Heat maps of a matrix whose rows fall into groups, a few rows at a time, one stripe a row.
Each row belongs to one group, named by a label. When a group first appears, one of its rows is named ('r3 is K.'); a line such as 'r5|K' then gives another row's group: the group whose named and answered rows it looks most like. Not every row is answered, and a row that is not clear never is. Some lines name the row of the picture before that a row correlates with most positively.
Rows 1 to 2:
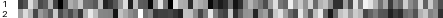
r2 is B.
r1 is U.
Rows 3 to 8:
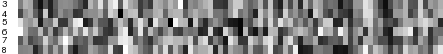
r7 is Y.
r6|B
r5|U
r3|Y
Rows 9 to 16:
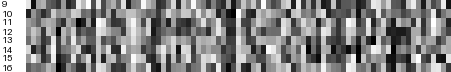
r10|Y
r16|B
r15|Y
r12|B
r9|U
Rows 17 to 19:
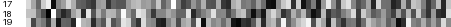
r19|U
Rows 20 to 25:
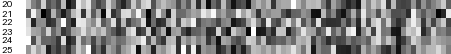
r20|U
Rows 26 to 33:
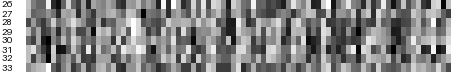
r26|B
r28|Y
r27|B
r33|B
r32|Y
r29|Y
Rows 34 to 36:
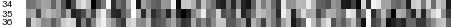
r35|B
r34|U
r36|B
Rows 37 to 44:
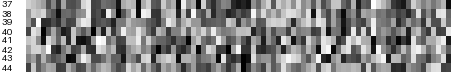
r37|U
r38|U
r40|Y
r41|B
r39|U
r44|B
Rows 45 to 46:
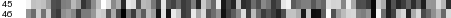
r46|B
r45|B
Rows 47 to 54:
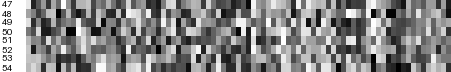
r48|B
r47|U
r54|B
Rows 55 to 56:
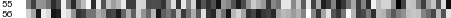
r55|U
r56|B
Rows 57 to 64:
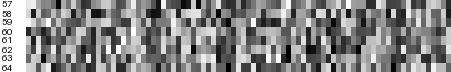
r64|B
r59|B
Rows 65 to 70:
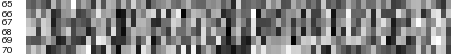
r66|B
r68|B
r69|B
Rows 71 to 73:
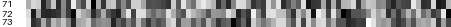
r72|U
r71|Y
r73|U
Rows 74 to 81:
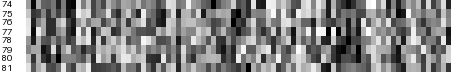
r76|U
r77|U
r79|Y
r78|U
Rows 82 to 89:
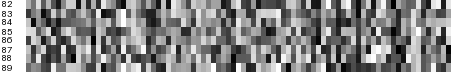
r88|U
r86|Y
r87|U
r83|Y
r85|B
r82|B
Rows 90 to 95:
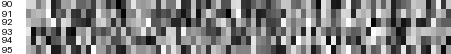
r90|B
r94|U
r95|B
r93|U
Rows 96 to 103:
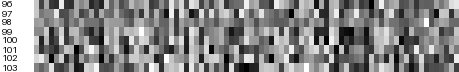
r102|Y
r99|Y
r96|Y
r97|B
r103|U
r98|B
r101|U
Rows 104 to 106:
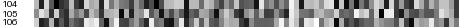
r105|B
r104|U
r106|U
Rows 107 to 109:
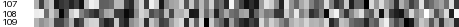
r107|U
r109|U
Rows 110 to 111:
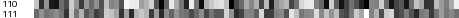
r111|B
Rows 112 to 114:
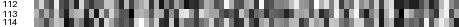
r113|B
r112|B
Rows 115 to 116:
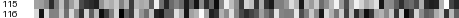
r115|B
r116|U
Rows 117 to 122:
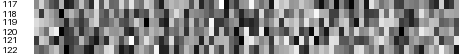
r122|B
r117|Y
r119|U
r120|B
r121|Y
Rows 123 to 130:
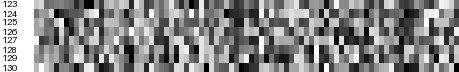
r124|U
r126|Y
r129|B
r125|B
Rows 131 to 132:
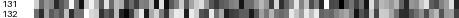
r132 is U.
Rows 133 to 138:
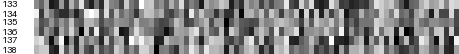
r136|U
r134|U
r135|U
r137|Y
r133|Y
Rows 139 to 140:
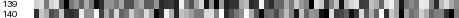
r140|Y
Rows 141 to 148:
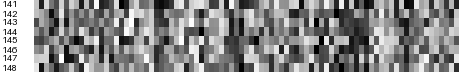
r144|Y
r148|U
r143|Y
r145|U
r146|Y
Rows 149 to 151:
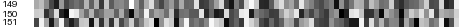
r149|Y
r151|Y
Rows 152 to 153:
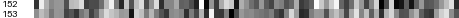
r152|B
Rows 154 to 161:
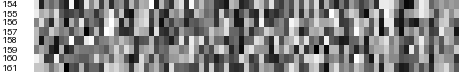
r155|B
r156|B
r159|Y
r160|B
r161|B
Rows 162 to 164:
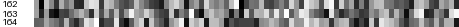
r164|U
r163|Y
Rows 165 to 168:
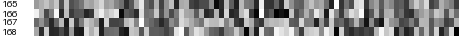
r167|Y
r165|B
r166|B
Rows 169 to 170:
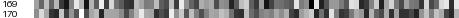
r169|B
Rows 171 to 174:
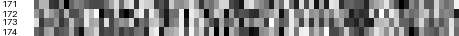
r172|U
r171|Y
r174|U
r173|U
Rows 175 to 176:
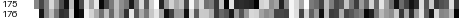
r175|U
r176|U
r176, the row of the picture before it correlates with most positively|173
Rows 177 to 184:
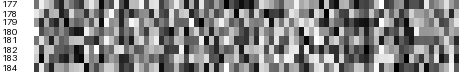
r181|B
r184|B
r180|U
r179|Y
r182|U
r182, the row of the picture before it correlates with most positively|176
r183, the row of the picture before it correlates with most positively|176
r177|U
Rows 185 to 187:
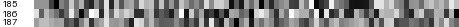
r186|U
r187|B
